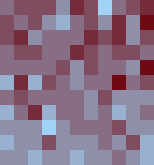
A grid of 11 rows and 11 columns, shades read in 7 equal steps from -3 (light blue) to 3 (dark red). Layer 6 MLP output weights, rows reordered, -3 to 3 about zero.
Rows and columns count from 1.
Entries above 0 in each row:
7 5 6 6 3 4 2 1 1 2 0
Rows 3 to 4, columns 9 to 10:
2 -1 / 1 1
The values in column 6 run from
-2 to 2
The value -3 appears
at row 1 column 8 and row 9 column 4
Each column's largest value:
1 2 2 1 1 2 2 1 3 1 3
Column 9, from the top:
0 2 2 1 0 3 -1 -2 1 -1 0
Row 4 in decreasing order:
2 1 1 1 1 1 0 0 0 0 0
